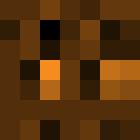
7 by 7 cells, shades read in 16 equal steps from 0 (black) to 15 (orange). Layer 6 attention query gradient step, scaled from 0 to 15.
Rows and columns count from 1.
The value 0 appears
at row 2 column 3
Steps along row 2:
up down up up down up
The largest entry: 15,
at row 4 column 3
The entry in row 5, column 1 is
5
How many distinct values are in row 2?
6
